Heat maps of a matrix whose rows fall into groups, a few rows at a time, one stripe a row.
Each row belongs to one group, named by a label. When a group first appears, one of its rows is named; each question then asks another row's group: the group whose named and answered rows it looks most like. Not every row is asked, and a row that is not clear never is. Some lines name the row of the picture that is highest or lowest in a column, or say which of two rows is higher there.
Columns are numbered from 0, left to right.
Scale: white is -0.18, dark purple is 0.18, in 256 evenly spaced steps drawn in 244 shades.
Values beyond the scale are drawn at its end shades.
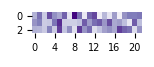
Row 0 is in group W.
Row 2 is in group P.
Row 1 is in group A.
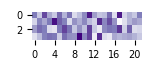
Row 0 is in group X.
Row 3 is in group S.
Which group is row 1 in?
A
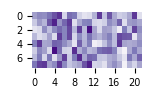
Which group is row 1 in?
X
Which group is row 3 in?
P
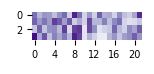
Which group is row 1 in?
X
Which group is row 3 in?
W
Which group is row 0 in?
W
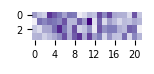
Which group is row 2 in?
A
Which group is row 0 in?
A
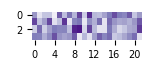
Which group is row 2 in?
W
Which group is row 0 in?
P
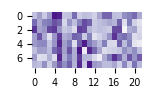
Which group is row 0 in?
A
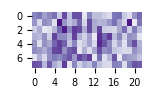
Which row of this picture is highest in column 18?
2
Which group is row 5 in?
A
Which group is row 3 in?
A
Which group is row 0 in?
W
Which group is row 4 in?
A
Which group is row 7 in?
W
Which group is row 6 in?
S
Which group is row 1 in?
P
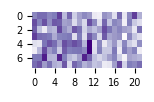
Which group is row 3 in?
X
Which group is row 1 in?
X
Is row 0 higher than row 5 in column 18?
No
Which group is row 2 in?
P
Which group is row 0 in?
X
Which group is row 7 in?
W
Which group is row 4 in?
S
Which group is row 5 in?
S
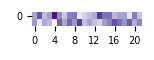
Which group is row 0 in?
A
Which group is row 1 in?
P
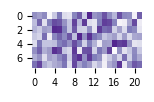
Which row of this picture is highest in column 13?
2
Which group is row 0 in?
P
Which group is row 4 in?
P
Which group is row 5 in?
A
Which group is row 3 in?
S
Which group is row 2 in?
A
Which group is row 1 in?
A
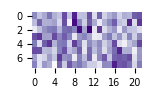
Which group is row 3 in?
X
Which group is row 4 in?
W
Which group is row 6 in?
P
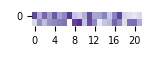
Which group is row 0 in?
X
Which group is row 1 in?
W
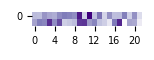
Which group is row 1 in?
X
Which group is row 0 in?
S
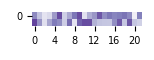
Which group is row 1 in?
X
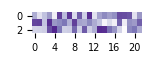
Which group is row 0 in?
P
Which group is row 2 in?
A
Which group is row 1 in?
W
